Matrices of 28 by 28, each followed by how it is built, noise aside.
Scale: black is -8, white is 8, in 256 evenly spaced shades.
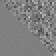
upper triangular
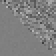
upper triangular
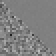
lower triangular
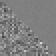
lower triangular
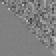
upper triangular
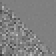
lower triangular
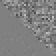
upper triangular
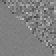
upper triangular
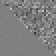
upper triangular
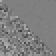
lower triangular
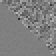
upper triangular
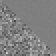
lower triangular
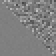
upper triangular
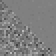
lower triangular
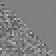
lower triangular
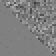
upper triangular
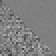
lower triangular
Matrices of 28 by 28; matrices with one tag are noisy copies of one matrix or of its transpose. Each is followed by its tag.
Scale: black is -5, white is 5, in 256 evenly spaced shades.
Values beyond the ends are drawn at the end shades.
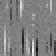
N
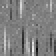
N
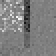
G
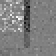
G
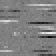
N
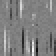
N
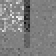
G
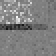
G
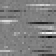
N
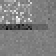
G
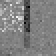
G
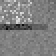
G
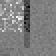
G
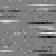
N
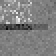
G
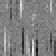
N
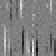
N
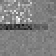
G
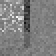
G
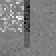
G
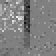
G
